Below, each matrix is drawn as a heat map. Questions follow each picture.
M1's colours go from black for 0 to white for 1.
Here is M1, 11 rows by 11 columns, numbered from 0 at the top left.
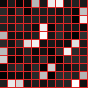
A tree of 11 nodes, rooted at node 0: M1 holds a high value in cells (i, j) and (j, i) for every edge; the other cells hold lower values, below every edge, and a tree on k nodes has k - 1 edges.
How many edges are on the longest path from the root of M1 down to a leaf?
5
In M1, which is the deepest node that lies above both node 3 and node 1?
5
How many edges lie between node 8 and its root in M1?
2
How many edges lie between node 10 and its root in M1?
4
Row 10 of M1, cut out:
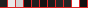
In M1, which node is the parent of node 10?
9
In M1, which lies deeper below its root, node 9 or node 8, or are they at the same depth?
node 9
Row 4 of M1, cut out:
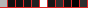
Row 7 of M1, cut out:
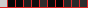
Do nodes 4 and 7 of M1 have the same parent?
yes
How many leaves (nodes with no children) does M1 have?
5
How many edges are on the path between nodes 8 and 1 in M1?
7
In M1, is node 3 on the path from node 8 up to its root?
no
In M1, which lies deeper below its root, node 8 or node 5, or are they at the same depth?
the same depth
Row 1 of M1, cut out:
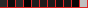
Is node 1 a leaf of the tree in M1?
yes
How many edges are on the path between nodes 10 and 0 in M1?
4
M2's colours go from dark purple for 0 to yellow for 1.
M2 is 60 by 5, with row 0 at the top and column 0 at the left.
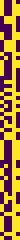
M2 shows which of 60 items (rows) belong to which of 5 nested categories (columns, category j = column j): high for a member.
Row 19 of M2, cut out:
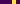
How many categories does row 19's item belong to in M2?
1
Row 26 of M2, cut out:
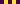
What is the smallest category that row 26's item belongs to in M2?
1
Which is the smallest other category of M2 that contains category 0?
3
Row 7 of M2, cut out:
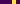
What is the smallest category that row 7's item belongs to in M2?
3
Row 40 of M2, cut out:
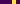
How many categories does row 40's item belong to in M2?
1
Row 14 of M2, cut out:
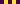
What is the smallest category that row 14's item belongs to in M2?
1
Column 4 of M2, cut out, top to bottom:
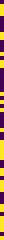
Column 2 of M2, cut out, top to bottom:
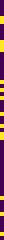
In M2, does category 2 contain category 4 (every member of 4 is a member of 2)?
no
